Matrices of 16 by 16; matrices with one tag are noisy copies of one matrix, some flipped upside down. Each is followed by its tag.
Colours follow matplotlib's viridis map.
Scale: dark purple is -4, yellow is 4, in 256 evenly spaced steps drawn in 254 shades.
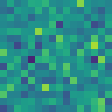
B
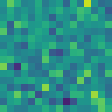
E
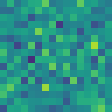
B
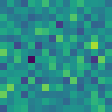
B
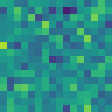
E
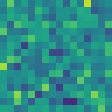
E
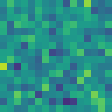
E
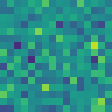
B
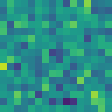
E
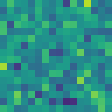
E
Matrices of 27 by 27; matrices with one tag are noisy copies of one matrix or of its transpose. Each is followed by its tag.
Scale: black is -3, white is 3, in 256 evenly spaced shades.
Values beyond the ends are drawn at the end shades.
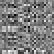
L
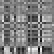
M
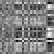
M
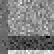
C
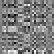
L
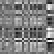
M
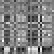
M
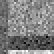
C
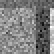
C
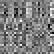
L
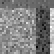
C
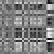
M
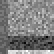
C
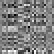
L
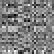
L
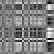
M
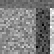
C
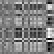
M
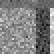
C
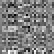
L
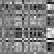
M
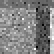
C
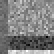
C
